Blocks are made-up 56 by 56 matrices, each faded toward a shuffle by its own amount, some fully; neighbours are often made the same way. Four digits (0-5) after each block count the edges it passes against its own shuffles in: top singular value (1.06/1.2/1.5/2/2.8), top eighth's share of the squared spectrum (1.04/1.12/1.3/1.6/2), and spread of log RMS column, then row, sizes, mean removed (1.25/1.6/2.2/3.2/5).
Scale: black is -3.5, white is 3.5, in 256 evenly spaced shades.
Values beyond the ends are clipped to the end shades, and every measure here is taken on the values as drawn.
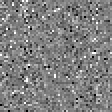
0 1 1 0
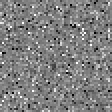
0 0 0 0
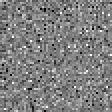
3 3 0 1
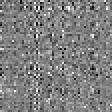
4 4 3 2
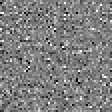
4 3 2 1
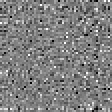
4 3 2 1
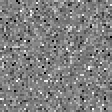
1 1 0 0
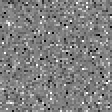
0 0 0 0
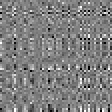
5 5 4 3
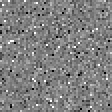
2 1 0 0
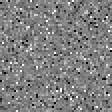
0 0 0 0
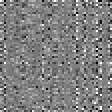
4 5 3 3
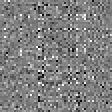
4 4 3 2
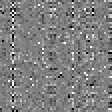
4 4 3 2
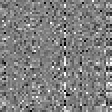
4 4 3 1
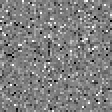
1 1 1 0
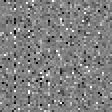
3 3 2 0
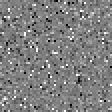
1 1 0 0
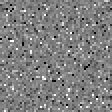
0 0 0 0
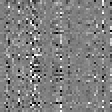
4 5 4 2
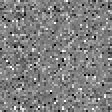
2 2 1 0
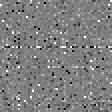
3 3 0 1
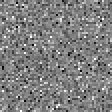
2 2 1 0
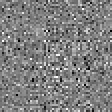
4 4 2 2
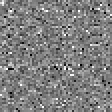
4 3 1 2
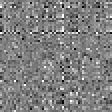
4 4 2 3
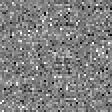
2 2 0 0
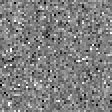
1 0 0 0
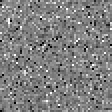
0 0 0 0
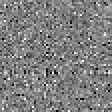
3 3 1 1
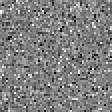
1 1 0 0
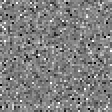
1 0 0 0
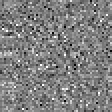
3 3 0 1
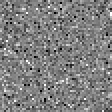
0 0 1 0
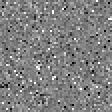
0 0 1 0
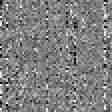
2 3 3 0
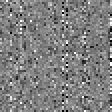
2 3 3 0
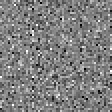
1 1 2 0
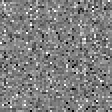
0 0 1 0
